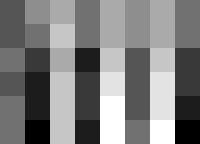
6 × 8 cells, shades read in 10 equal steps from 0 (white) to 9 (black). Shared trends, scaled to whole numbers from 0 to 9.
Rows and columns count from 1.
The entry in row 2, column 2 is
5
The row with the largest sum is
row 3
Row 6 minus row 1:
-1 5 -1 3 -3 1 -3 4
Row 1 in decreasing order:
6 5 5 4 4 3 3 3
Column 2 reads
4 5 7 8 8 9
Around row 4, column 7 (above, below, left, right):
2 1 6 7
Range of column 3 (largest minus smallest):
1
